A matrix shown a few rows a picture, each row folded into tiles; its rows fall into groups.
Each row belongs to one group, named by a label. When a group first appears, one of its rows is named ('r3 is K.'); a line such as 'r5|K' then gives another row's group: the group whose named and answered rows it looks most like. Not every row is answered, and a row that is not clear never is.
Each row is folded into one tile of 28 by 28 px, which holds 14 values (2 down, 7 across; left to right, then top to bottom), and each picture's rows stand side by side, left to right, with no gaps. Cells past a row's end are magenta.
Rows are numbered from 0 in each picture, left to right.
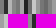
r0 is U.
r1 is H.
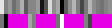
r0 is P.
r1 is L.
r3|H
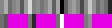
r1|P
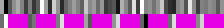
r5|P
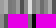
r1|P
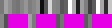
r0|H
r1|L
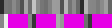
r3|P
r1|H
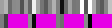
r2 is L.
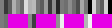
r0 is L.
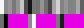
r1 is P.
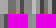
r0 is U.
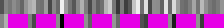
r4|L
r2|H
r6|H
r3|L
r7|H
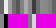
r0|H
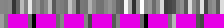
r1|P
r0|L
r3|H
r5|P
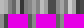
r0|U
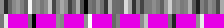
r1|P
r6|P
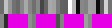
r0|H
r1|L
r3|L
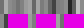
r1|U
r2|L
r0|H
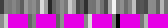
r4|P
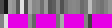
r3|H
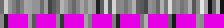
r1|U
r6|P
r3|L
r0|H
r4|P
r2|H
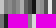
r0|P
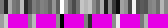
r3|U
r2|H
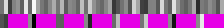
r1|H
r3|H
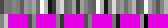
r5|H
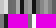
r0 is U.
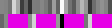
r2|H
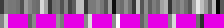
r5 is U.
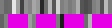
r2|P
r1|L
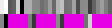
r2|U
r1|P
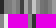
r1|H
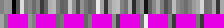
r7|U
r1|L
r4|U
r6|H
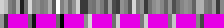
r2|P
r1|P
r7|U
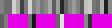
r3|U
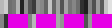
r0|U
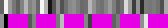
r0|H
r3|H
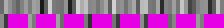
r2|L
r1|L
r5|U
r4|P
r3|P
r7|L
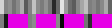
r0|P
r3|P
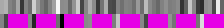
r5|H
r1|H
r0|U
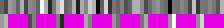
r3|L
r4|L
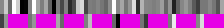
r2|L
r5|P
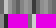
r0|H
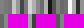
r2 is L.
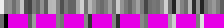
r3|H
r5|L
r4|H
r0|P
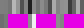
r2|L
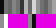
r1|H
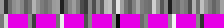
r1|H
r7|H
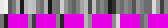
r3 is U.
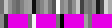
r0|H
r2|P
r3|L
